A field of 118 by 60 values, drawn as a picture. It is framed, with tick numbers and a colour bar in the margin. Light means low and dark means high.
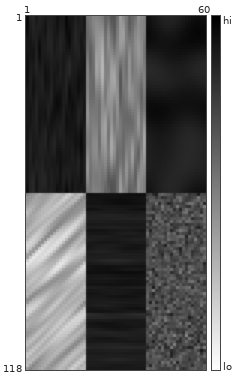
It is made of 2 by 3 panels. Panel 1,1: very high, streaked downward, faint in contrast. Panel 1,2: middling, streaked downward. Panel 1,3: very high, smooth, faint in contrast. Panel 2,1: low, slanting up to the right. Panel 2,2: very high, streaked across, faint in contrast. Panel 2,3: high, fine-grained.
